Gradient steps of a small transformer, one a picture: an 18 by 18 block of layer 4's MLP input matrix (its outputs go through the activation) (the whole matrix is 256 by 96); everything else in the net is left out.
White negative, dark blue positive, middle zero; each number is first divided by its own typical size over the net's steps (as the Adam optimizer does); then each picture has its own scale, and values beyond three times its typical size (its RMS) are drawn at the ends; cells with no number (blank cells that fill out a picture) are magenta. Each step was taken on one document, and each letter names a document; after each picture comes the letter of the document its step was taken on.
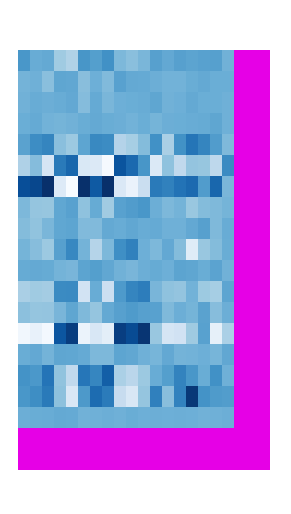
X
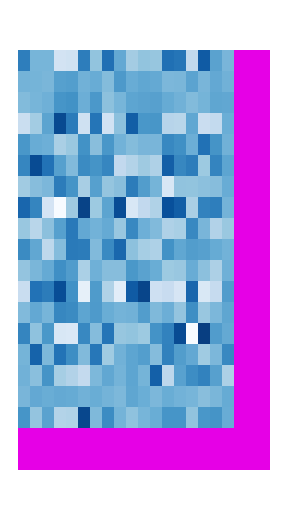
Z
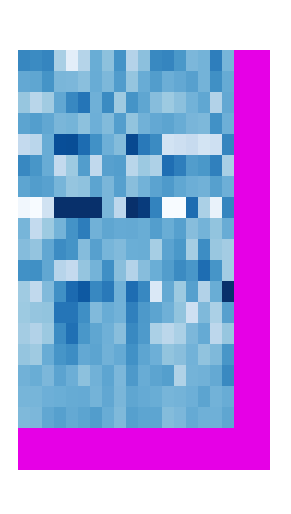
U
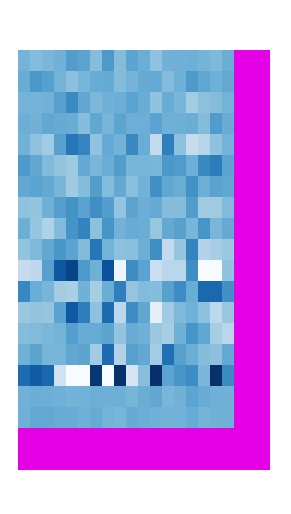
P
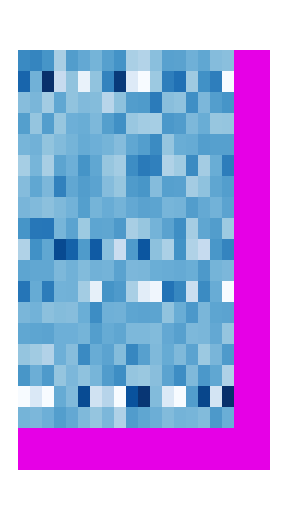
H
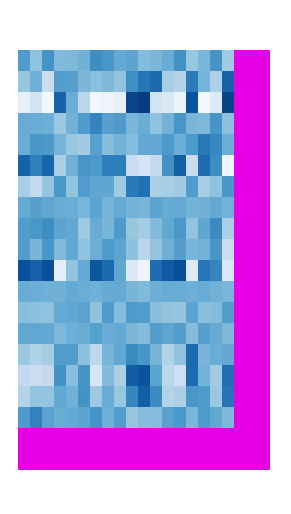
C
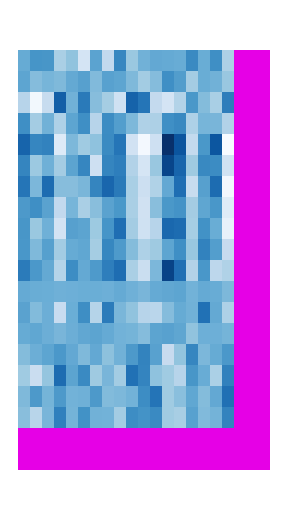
C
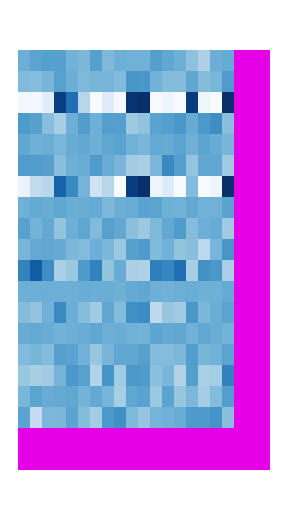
C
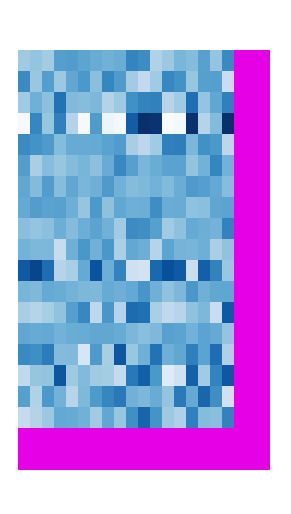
C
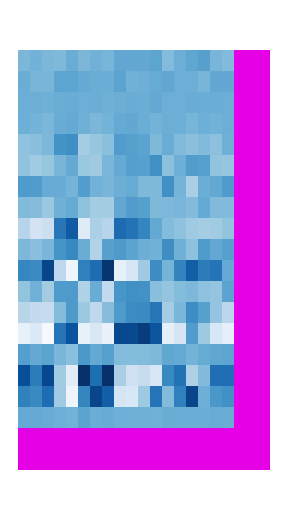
X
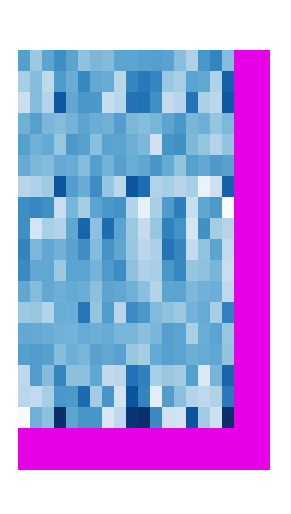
C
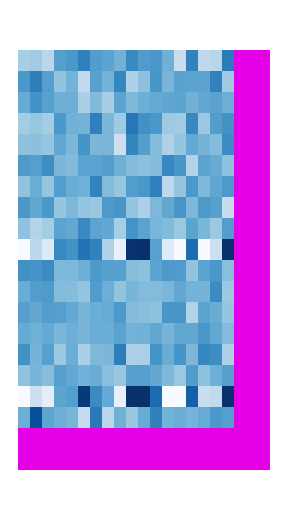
H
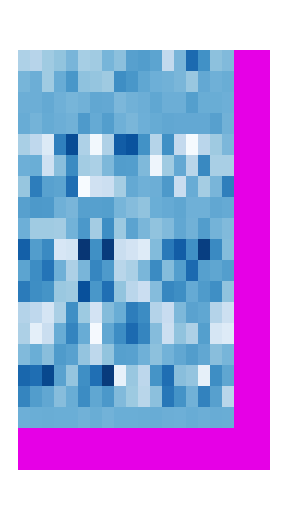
X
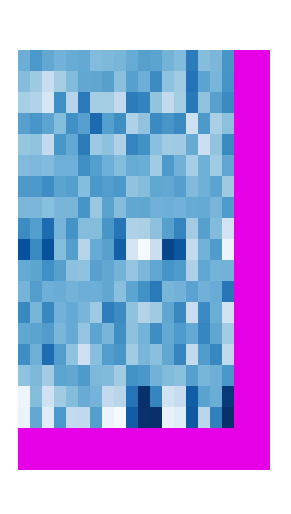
H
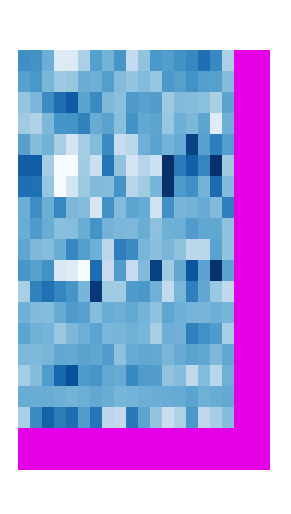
U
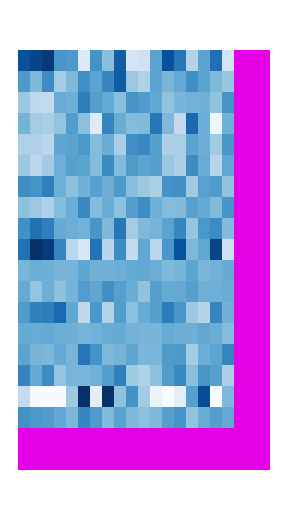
H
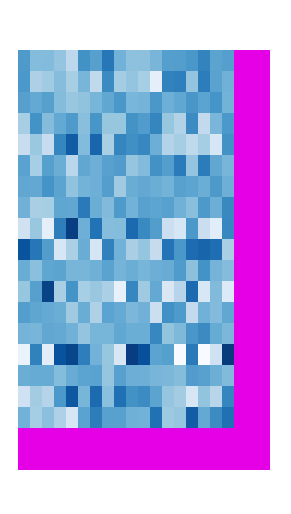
Z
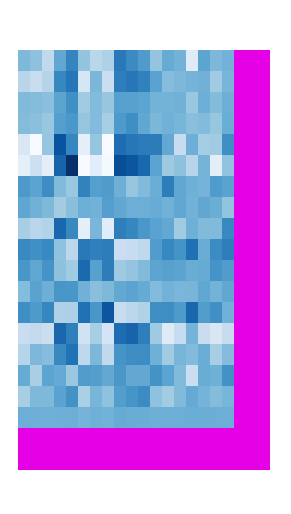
X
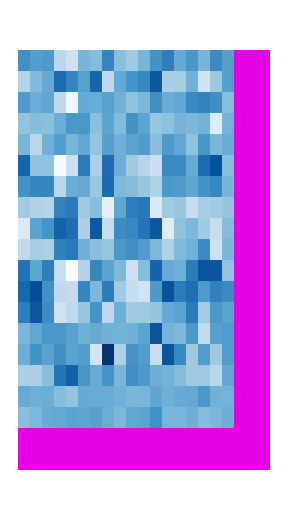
Z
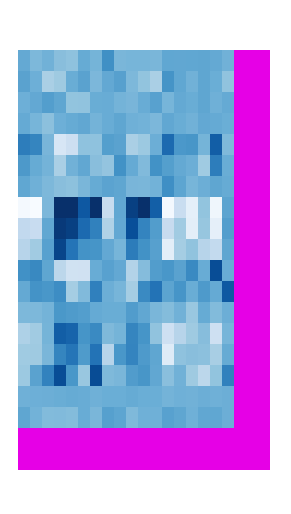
U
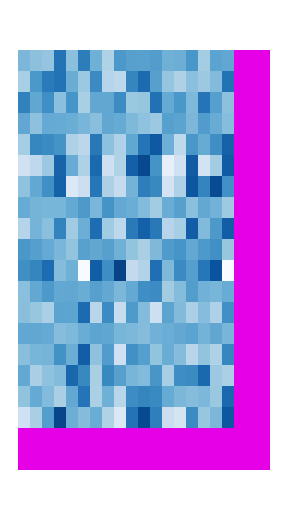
C
